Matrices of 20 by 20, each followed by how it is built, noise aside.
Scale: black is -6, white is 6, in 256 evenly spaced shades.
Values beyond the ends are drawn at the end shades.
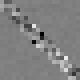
banded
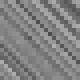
Toeplitz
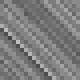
Toeplitz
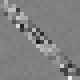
banded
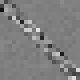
banded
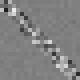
banded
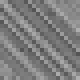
Toeplitz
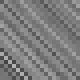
Toeplitz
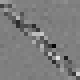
banded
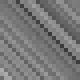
Toeplitz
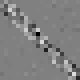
banded
